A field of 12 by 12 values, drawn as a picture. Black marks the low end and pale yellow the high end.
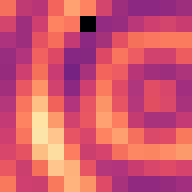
No single row or column stands out from its neighbours. One lone cell stands out, far lower than its neighbours. Concentric rings centre on the middle right. Values change most from cell to cell in the top middle. On average the colour sits 60% of the way up the scale. The ninth with the highest average is the bottom left.
